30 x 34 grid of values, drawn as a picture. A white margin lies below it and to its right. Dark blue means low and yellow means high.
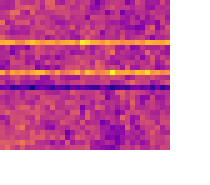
The grain runs across in streaks. No overall slope runs across the table. Rows 9, 15 and 18 differ from the rows beside them.
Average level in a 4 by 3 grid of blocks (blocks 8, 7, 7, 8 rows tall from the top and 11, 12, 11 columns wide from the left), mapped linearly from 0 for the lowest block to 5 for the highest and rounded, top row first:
2 1 0
4 5 4
0 0 0
3 1 1
